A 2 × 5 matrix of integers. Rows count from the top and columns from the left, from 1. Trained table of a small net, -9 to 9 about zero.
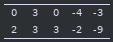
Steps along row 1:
up down down up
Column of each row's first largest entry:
2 2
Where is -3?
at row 1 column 5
